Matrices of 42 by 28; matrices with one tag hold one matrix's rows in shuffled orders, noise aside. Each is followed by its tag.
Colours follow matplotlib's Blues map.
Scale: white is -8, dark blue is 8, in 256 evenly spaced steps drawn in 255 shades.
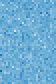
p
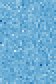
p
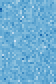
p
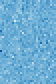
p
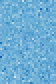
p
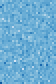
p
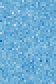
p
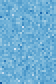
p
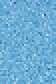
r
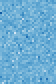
p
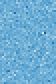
r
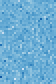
p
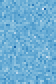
r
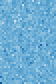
p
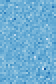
r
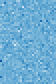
p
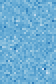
r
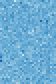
p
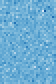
r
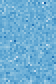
r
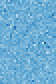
r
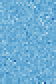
r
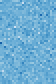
p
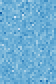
p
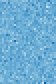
r
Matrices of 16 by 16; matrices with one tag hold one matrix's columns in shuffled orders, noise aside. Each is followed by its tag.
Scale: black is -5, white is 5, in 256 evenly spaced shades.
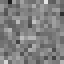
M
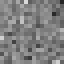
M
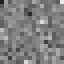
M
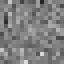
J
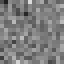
M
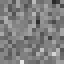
J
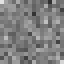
M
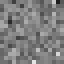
J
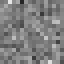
M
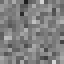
M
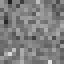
J
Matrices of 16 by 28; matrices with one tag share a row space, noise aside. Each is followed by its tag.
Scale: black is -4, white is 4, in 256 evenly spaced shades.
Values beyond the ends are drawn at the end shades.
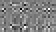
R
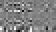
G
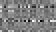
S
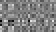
S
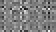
R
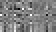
G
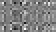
R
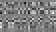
S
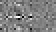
G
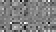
R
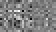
G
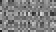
S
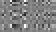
R
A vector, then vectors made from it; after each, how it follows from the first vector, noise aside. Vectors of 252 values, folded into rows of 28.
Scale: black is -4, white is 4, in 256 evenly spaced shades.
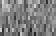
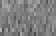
shrunk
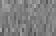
shrunk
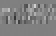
partly zeroed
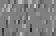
partly zeroed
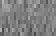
shrunk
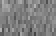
shrunk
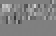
partly zeroed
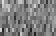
copied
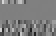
partly zeroed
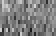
copied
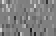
partly zeroed
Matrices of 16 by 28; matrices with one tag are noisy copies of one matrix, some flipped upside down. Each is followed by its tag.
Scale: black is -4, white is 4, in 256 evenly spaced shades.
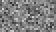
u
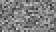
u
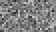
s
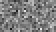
s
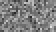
s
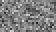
u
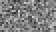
s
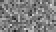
s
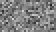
u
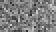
s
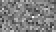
u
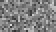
s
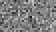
s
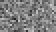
s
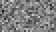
u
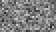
u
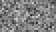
u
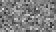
u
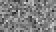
s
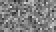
s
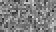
s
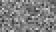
u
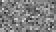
u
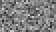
u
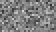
u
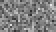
s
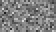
u
